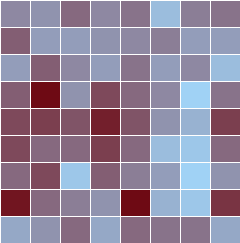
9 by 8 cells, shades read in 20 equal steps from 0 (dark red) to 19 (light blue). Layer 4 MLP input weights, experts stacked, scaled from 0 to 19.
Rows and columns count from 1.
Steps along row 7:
down up down up up up down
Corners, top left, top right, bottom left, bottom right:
12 10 15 15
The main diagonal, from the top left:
12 14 12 6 7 17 19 4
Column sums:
79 77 102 88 77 124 137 97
